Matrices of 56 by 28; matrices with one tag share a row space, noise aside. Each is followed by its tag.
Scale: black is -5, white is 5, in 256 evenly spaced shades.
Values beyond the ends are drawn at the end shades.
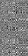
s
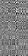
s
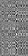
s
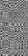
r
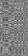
r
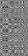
r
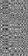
r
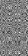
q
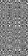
q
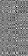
s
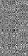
s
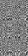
q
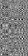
r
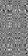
q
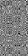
q
